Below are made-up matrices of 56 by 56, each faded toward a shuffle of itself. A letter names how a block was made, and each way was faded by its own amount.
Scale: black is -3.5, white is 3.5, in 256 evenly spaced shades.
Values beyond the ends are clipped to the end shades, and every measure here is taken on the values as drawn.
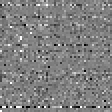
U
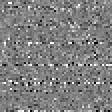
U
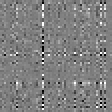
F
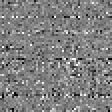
U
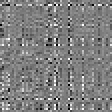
F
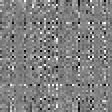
F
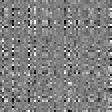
F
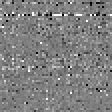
U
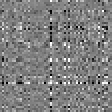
F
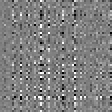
F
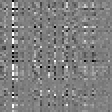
F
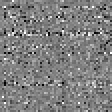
U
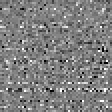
U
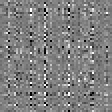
F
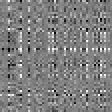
F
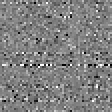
U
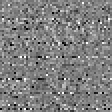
U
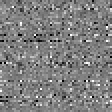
U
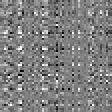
F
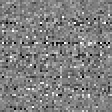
U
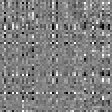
F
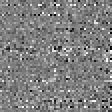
U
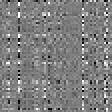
F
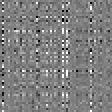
F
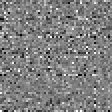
U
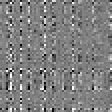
F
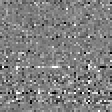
U
